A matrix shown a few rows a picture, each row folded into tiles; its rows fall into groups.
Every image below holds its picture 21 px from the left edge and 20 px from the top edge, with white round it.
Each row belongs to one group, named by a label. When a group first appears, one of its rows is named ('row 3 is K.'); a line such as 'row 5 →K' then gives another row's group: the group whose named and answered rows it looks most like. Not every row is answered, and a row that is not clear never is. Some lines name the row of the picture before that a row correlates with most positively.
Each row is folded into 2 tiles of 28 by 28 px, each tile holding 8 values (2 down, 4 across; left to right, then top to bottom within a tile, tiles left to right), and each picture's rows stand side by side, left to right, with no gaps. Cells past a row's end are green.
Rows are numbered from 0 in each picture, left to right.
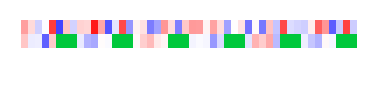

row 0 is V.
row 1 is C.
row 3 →V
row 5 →C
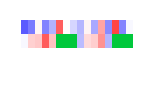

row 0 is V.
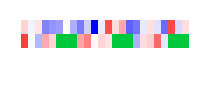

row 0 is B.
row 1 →V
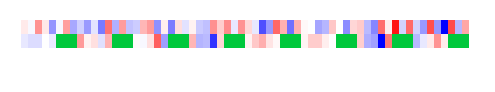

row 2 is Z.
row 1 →V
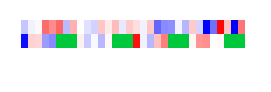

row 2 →B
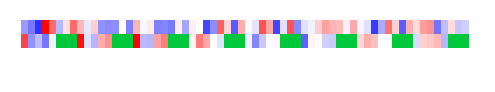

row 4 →C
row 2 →B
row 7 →Z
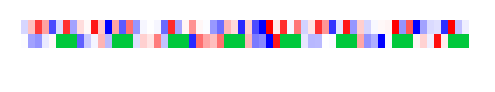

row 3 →Z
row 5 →C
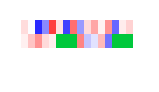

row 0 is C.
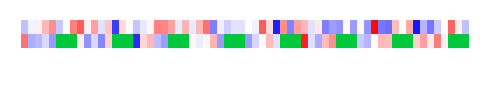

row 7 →V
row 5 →B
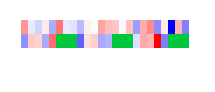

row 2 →Z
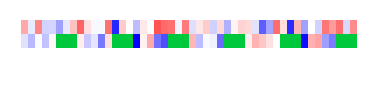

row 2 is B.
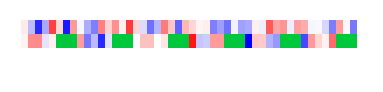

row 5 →Z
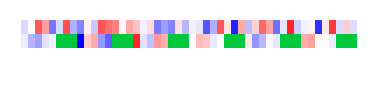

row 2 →B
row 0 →C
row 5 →V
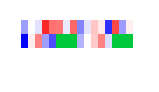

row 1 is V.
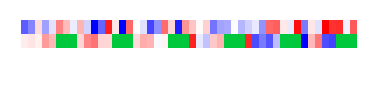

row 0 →V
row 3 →B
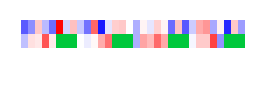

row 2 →Z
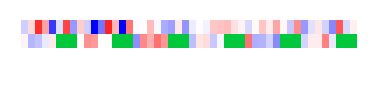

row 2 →Z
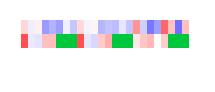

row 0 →B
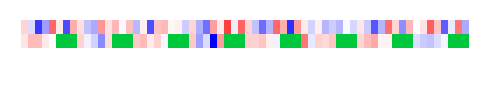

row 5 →B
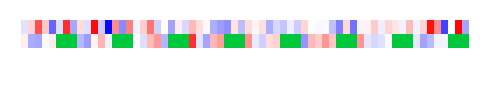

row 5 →Z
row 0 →C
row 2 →Z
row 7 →C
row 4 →B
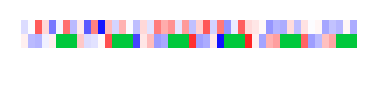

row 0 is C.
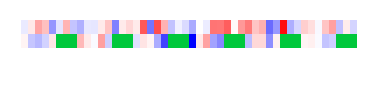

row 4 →Z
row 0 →C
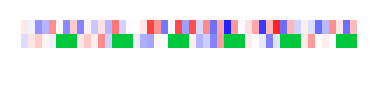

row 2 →C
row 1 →V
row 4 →V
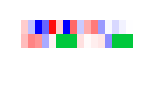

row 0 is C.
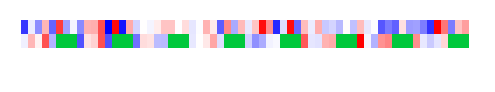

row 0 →V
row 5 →B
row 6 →B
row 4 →C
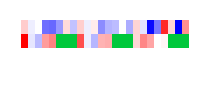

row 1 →B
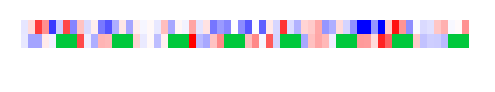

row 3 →B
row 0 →C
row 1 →B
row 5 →Z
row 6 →V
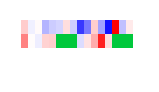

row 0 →B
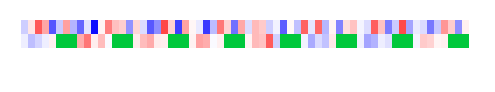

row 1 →V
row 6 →C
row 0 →C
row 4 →Z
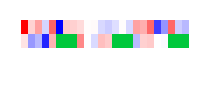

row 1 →B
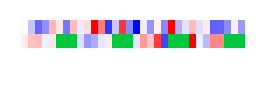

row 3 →B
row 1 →C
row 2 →V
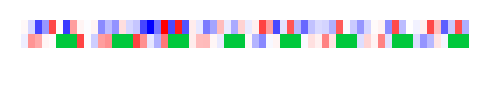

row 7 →C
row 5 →V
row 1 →B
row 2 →V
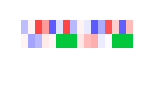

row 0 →C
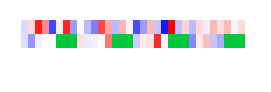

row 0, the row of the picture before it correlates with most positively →0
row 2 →V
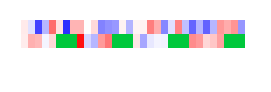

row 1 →B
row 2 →C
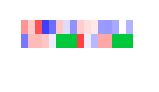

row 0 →Z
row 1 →B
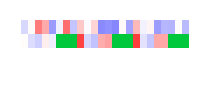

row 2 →B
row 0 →C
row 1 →B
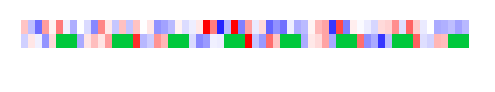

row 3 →C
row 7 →B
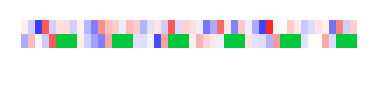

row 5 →V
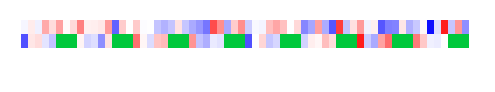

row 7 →V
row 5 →V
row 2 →B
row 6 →B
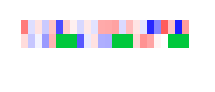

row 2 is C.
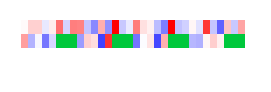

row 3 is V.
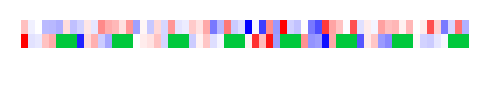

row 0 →B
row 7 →C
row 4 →V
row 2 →V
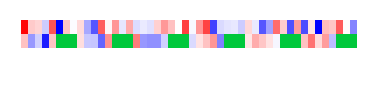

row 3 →Z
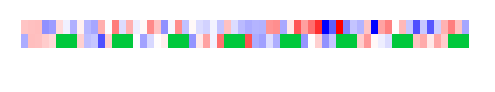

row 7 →V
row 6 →V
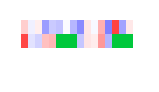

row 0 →B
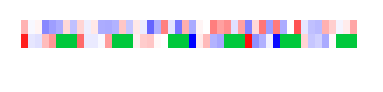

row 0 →B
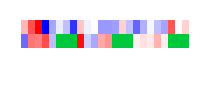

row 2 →V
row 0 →Z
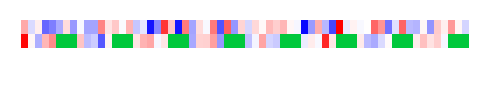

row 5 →V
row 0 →B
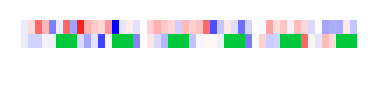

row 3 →Z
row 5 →B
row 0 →C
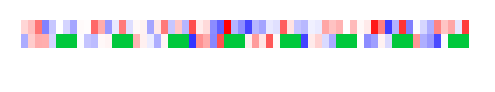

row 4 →V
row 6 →C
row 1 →C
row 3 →Z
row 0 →Z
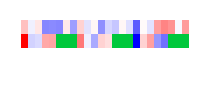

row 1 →B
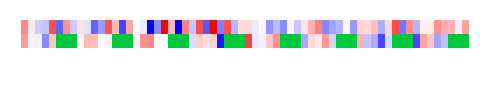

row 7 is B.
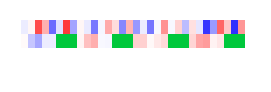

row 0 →C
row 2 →V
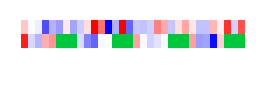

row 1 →C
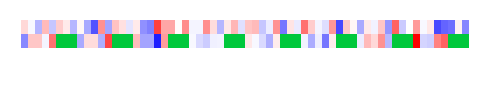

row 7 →B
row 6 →V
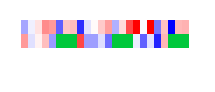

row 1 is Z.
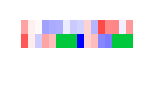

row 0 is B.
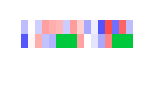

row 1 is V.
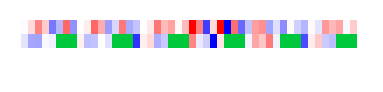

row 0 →C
